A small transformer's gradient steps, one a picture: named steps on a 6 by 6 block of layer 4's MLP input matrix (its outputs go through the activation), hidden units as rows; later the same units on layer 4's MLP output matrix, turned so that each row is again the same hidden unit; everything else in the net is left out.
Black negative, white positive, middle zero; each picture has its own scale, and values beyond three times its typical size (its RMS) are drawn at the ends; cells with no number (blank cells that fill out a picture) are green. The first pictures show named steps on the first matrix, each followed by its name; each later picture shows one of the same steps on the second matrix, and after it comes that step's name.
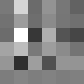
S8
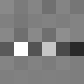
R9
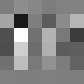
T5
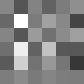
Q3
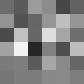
R9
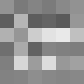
Q3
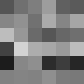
S8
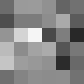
S8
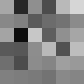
R9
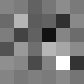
T5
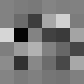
T5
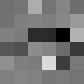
S8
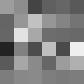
R9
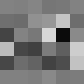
T5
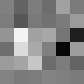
S8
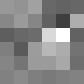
R9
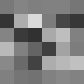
T5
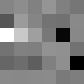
Q3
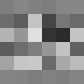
T5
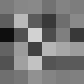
T5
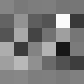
T5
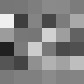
T5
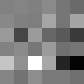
Q3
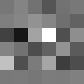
S8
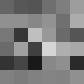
S8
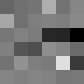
S8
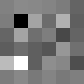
T5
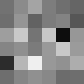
Q3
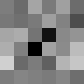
S8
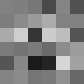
Q3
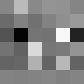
S8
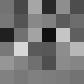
R9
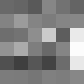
S8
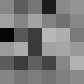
S8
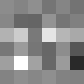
Q3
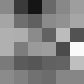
S8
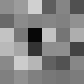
S8
